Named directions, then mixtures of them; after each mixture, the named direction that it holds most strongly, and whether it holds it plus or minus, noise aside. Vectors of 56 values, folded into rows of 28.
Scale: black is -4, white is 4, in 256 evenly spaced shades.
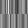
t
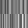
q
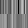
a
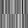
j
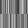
t, plus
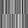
j, plus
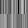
a, plus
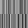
q, minus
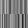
q, minus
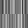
j, plus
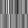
t, plus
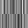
j, minus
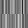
j, plus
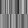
t, plus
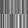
q, plus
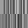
j, minus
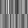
t, plus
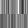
a, minus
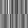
t, plus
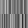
q, minus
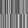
q, plus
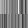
a, minus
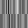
t, minus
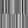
j, plus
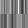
a, minus
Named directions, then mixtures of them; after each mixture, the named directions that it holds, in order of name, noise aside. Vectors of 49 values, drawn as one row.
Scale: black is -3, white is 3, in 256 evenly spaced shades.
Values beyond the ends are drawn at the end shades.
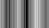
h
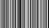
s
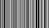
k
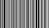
k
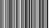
k, s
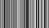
h, k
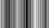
h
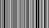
k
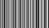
k, s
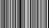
s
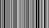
k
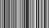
h, k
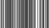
h, k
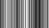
h, s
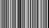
s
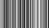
h, s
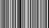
s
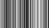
h, s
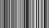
h, k
